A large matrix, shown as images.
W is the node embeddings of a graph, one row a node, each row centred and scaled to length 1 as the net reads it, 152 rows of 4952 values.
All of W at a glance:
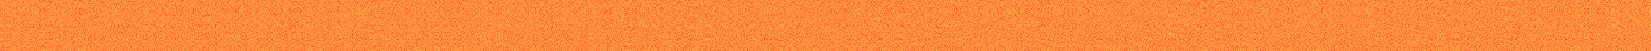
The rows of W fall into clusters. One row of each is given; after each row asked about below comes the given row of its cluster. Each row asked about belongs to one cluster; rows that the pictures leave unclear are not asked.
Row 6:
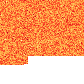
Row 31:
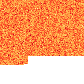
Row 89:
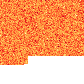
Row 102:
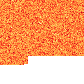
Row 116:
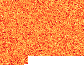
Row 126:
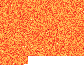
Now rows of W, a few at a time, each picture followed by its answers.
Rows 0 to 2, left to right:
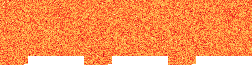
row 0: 89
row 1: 31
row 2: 89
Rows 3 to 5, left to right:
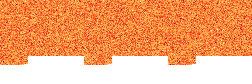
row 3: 31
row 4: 116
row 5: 116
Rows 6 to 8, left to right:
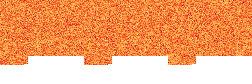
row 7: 6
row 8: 116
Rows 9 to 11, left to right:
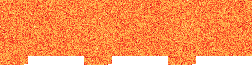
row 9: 116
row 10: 102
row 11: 102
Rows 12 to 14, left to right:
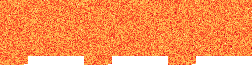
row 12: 31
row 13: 116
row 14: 126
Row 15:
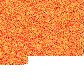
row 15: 6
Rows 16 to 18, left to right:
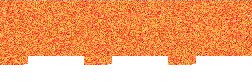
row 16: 126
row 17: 126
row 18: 89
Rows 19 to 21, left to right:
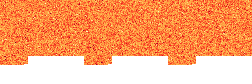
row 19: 6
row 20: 116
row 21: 102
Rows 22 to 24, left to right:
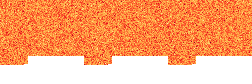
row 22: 89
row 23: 102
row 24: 31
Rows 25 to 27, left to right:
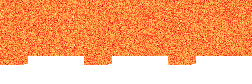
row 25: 31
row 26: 89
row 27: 89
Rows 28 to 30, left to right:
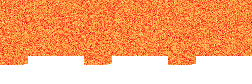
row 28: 89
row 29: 31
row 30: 6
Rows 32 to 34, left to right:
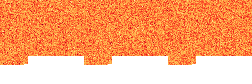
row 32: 116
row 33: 89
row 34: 116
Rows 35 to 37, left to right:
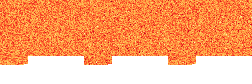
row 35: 31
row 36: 6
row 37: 31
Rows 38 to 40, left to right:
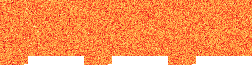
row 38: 116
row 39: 89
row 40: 89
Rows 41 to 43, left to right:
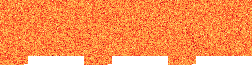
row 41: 31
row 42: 126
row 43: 89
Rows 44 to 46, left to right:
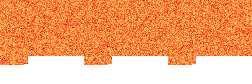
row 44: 6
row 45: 126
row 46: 126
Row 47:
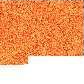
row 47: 116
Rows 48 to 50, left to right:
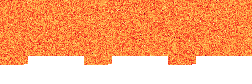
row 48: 126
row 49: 102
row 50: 6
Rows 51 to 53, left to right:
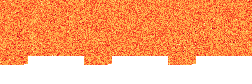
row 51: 31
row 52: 126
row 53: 89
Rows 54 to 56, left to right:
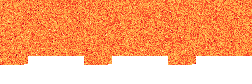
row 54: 102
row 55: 89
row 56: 116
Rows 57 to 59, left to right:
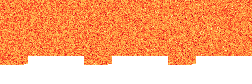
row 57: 31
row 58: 31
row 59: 89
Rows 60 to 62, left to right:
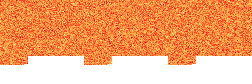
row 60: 6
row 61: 89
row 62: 31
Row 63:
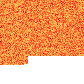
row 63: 102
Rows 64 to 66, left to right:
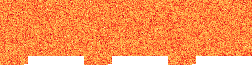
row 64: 116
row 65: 6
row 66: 116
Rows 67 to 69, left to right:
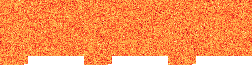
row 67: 102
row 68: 6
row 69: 89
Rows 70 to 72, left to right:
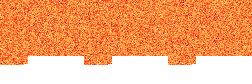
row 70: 31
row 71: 6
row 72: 116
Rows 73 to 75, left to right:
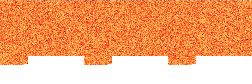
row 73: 116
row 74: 126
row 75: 31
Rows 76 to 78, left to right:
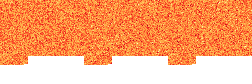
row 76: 116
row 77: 116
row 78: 116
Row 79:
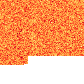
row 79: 31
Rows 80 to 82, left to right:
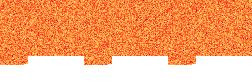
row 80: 31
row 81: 126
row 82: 31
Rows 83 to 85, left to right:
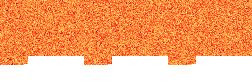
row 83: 126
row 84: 6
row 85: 31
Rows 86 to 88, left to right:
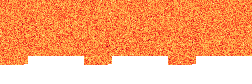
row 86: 89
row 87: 126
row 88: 6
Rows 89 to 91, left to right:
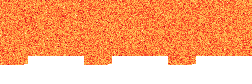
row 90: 89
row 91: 31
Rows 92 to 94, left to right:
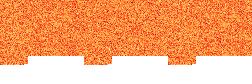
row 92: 102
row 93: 126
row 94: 102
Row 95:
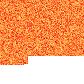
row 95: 6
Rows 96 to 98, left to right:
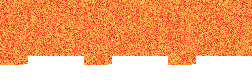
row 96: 31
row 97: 116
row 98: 116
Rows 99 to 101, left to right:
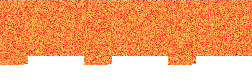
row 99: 31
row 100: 126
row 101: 126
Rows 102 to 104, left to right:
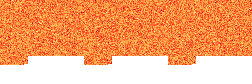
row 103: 6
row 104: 126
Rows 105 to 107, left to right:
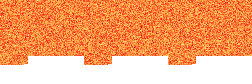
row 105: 116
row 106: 6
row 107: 6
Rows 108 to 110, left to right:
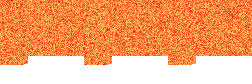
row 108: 126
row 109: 102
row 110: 89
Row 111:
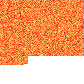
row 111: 126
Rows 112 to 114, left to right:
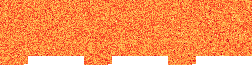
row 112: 126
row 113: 6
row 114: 102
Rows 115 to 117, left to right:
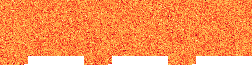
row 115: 102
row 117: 116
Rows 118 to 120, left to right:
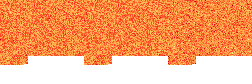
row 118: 116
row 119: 116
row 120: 6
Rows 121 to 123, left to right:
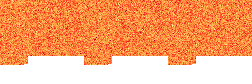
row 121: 102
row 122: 102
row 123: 126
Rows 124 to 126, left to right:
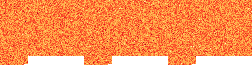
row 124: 89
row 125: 31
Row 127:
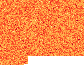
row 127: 31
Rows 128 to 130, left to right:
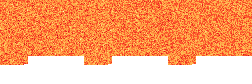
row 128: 6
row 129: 102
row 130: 116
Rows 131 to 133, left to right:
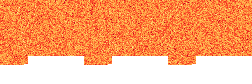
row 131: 116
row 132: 126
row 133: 31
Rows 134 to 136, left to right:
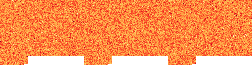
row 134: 102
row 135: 89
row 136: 116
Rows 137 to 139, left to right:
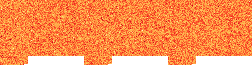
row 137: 102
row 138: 89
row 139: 89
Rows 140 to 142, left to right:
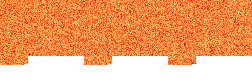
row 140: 89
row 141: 126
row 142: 6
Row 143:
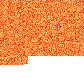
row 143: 126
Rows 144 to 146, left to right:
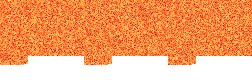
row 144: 31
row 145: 89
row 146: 126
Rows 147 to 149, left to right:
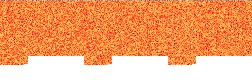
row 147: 126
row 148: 116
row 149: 102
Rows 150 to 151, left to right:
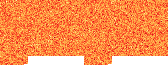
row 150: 6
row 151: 126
